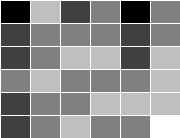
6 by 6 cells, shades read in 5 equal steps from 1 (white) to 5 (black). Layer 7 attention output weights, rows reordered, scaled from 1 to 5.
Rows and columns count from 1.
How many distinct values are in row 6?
4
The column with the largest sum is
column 1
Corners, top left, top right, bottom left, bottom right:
5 3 4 1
